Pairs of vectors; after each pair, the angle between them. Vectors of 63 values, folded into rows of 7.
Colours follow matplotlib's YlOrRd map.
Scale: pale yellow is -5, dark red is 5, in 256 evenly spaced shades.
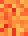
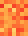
nearly opposite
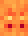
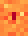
orthogonal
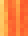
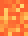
orthogonal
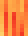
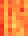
nearly opposite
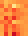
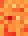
partly aligned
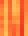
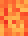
partly opposed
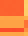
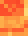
nearly parallel
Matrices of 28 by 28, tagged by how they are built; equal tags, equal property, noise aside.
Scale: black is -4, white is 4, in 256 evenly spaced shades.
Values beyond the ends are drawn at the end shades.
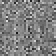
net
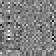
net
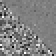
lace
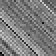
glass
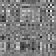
net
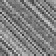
glass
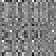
net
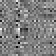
net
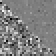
lace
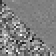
lace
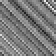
glass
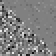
lace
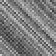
glass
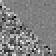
lace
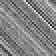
glass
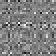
net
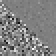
lace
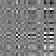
net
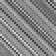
glass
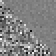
lace
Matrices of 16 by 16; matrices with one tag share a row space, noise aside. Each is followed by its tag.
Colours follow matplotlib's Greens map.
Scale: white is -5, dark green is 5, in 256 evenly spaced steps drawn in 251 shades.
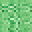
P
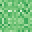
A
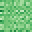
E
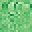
P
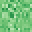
P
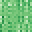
A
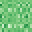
A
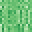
A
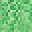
P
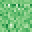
P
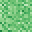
A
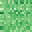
E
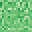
A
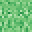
A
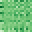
E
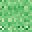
A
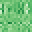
A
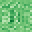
P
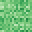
E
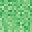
A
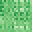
E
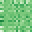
E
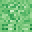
P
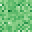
A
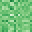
P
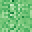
P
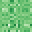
P
